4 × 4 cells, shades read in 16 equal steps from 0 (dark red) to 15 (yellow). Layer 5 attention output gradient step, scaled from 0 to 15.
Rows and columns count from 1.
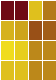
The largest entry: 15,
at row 3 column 1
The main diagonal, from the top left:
0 11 9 9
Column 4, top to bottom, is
8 6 9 9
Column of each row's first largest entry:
3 1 1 1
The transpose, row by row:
0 12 15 13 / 0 11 14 13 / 13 5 9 9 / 8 6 9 9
